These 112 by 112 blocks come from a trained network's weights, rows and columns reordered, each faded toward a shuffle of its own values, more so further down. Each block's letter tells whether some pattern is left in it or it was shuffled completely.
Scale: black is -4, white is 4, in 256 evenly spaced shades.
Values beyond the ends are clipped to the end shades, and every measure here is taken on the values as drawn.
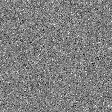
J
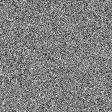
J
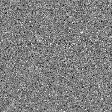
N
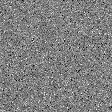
J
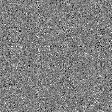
N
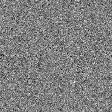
N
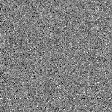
N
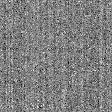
N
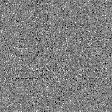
N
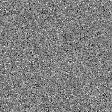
N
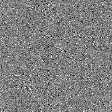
N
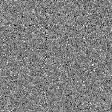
N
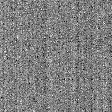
N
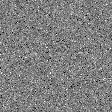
J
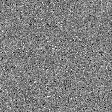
N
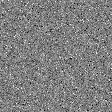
J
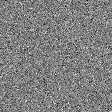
J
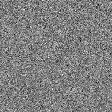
N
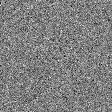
J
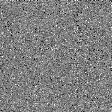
N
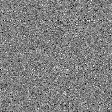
N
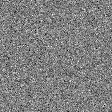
J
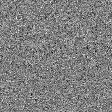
N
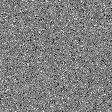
J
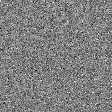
N
